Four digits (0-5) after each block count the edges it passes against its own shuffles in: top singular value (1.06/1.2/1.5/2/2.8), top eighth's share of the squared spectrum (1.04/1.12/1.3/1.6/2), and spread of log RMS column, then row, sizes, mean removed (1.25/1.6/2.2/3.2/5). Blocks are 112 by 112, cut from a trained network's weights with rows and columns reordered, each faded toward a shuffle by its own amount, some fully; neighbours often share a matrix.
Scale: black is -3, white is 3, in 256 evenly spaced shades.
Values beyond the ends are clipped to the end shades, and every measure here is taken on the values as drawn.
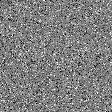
1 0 0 0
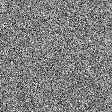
0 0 0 0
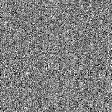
3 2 1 1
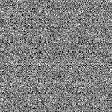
4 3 1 2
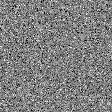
2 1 0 0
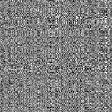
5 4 3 3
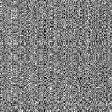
4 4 3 3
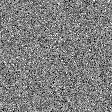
0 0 0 0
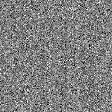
3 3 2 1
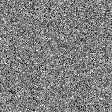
3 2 0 0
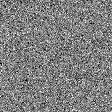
0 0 0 0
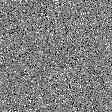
1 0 0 0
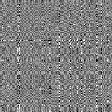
5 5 4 3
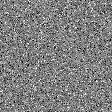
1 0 0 0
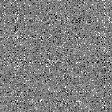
3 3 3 2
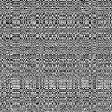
5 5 3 4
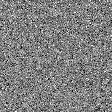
2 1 0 0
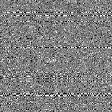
5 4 0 4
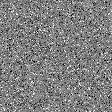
1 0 0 0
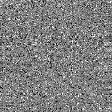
3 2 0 2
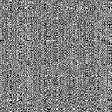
4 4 3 3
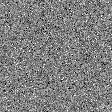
0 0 0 0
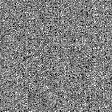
3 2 1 1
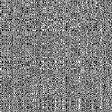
4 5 3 3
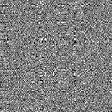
4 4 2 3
